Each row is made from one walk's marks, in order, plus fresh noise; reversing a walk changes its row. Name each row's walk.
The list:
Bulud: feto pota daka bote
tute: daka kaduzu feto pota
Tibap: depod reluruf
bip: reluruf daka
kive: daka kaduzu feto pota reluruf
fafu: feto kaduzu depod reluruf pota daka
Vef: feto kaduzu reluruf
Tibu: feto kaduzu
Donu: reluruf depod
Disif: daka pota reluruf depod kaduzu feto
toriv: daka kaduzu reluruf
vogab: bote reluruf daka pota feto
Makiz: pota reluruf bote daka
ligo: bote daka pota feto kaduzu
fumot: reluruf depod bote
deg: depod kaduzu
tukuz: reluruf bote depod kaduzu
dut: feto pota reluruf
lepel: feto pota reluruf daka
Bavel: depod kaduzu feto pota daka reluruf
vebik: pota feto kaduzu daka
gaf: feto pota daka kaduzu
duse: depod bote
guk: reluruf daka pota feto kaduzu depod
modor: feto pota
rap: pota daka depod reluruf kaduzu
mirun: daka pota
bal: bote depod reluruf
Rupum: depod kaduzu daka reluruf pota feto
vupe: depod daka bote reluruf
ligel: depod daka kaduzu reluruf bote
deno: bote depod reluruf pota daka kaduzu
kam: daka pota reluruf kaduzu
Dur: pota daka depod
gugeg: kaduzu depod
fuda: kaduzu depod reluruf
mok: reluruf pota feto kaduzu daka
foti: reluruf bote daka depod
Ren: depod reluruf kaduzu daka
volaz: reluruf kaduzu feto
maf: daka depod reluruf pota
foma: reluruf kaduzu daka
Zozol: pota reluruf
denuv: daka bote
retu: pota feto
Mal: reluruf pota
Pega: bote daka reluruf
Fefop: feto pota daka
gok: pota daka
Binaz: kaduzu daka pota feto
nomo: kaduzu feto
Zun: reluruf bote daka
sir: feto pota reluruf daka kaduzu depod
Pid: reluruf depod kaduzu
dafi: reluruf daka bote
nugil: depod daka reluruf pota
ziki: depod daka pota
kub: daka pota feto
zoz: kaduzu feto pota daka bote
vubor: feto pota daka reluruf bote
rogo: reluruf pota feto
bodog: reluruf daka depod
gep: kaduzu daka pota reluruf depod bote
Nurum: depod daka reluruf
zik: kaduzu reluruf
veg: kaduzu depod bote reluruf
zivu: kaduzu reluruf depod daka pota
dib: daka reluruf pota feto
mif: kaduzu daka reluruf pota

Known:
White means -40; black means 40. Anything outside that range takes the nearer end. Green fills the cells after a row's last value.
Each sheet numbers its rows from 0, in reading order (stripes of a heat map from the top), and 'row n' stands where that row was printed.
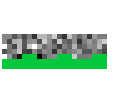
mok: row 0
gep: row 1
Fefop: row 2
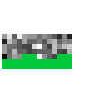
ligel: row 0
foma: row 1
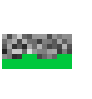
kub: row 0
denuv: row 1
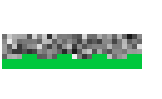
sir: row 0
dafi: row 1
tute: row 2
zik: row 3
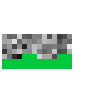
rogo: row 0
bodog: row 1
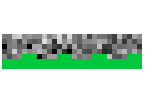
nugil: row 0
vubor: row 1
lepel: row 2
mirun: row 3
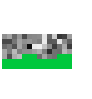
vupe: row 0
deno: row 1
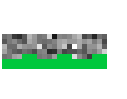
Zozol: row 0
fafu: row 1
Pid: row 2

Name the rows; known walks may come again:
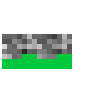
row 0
vebik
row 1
gok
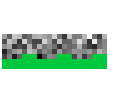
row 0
Disif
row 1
gep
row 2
vogab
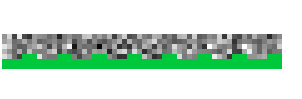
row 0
ligo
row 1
kive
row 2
nugil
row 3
kub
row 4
volaz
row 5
Bavel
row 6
guk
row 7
Pega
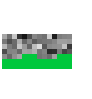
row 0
fuda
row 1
fafu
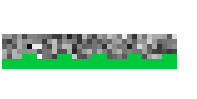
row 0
vupe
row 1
bip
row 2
mirun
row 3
zoz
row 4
sir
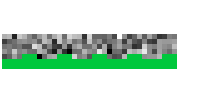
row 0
duse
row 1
vubor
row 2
deg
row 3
zivu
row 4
bal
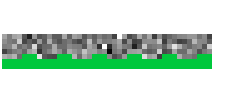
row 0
gugeg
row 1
Mal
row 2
Tibap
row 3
mif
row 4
Donu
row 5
Ren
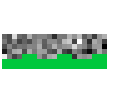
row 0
tute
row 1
dut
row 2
rap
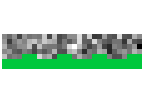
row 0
Fefop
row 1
bodog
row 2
deno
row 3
maf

